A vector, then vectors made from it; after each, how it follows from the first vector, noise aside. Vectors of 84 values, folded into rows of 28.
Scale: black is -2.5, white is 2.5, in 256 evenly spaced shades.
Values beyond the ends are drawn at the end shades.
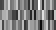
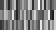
sign-scrambled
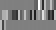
partly zeroed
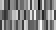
negated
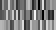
sign-scrambled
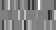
partly zeroed
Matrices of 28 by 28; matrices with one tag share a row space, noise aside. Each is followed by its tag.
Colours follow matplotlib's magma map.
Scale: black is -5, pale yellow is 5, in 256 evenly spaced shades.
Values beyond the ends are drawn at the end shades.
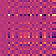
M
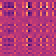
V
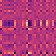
V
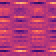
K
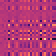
M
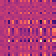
M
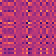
V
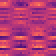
K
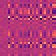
M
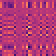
V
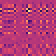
V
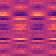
K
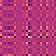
V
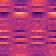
K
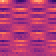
K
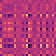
V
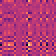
V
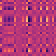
V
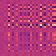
M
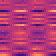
K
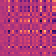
M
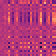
M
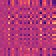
M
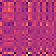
V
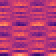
K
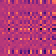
M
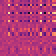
M
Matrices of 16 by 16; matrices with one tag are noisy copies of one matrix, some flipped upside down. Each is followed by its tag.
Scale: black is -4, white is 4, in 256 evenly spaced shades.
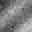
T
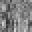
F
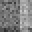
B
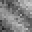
T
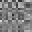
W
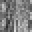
F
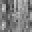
F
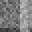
B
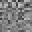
W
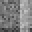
B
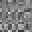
W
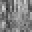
F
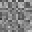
W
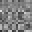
W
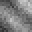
T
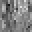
F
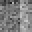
B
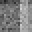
B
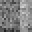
B
